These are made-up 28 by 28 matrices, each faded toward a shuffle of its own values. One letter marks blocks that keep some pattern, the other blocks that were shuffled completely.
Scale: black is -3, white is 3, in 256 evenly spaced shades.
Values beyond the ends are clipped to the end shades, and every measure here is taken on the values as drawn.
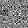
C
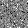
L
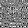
C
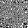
C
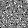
L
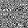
C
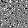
C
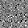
C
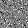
L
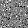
L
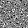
L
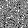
L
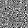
C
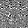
C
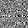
C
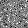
L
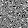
L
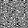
C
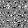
C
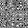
C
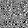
C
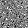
L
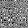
C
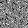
L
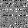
C
